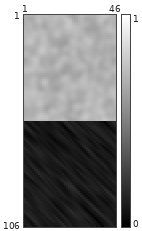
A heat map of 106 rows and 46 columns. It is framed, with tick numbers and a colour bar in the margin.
The table splits into 2 rows of 1 panel. Panel 1,1: high, blotchy, faint in contrast. Panel 2,1: very low, slanting down to the right, faint in contrast.
